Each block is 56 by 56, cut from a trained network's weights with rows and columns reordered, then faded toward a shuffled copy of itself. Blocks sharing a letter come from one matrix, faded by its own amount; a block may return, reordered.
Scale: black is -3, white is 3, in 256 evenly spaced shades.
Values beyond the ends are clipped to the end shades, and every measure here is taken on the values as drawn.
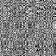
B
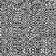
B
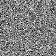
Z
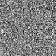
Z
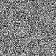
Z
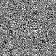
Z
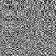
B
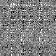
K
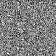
Z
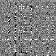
K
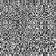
B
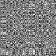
B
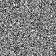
Z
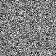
Z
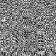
B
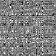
K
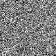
Z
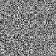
B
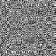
B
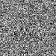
Z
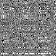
K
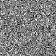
Z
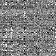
K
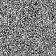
Z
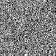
Z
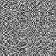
B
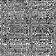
K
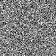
Z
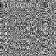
B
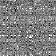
K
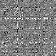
K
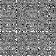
K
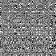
K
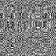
B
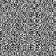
B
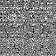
K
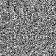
Z
